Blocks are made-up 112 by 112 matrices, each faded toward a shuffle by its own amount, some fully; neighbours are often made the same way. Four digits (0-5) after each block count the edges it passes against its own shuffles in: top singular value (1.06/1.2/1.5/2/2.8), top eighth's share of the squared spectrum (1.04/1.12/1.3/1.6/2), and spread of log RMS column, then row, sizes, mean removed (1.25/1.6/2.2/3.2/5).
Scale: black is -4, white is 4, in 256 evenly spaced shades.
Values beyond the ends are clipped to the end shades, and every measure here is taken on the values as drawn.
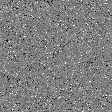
0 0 0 0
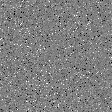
0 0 0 0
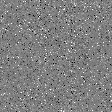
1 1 1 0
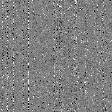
3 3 3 0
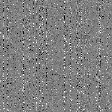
2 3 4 0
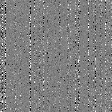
3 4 4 0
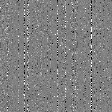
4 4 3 0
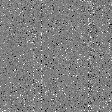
2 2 2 0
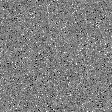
0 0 0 0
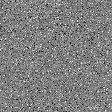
2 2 0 1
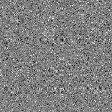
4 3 1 2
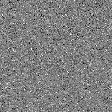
3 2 1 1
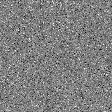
0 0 0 0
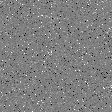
0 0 0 0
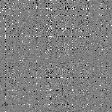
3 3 3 3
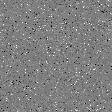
1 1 0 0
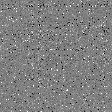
2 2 2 2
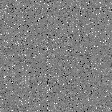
2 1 1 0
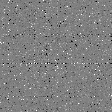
3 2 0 1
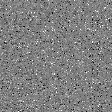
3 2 1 1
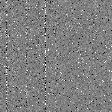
3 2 2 0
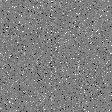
1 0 0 0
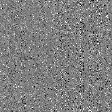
2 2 3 0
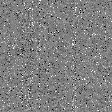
1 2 2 0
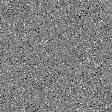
0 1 1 0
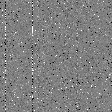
3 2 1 0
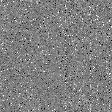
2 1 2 0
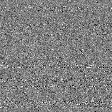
1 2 0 3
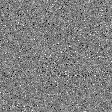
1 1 0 1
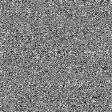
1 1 0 3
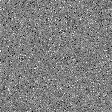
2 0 0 0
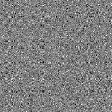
4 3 2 2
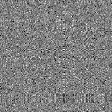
4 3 2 2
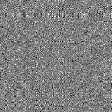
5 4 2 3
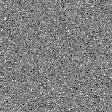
3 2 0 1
